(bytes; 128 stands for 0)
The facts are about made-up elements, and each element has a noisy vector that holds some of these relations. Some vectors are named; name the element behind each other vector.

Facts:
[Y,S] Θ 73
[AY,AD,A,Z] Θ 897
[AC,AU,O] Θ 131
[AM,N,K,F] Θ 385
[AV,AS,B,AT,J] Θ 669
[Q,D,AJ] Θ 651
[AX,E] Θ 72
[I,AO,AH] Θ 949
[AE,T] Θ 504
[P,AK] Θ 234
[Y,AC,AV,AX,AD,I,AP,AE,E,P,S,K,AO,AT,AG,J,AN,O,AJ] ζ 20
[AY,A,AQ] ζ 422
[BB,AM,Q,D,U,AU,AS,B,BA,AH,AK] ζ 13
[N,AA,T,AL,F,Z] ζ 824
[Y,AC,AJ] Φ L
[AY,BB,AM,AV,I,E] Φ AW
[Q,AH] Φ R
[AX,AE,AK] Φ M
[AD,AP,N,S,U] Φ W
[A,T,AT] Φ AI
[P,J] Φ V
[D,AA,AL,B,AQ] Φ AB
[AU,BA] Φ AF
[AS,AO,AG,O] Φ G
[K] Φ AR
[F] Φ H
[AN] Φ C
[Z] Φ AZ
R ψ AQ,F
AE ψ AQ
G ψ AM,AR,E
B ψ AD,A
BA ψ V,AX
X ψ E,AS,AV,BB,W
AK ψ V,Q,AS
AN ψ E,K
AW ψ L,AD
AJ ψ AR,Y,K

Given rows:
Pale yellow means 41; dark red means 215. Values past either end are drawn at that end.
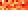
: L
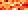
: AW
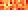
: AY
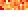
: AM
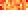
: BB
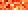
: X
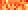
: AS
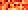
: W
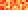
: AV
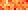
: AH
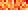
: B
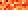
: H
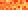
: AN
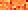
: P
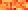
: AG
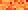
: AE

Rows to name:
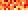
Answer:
AB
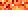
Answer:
G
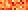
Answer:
F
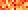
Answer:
Q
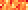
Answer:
AK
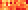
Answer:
A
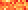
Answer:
Y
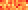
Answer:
BA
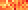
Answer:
AU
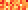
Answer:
E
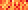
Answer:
U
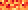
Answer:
AR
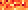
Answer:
V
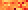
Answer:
AO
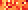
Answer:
AD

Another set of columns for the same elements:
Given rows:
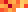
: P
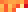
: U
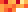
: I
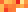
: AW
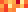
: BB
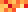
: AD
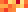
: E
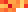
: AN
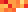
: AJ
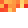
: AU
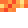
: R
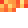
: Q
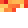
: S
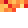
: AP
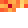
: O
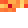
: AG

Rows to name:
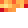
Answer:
AQ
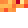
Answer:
AY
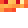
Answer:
AV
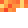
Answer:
V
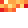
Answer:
B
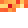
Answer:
AX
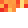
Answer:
AK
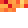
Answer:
K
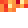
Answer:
AM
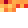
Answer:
N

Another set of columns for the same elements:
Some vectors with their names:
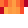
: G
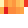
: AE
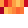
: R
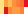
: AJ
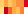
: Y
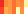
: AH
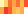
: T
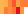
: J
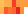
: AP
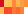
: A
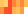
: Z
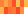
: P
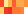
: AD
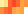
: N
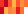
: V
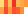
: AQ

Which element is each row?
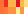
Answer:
Q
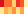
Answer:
BB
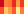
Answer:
AU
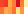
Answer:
AS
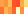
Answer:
U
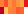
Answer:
AB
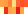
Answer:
E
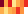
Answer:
AW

